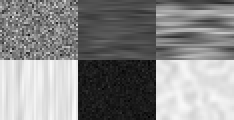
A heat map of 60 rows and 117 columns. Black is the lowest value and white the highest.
It is made of 2 by 3 panels. Panel 1,1: middling, fine-grained, strong in contrast. Panel 1,2: low, streaked across, faint in contrast. Panel 1,3: middling, streaked across, strong in contrast. Panel 2,1: very high, streaked downward, faint in contrast. Panel 2,2: very low, fine-grained, faint in contrast. Panel 2,3: very high, blotchy, faint in contrast.
